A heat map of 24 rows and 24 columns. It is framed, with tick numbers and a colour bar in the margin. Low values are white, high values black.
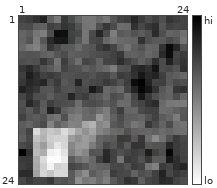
In the bottom left lies a patch that is lower than the rest. The field is mottled with small blotches. The halves do not mirror each other. The bottom left is the roughest part. The ninth with the lowest average is the bottom left. Most values sit high, with a long tail of low ones.
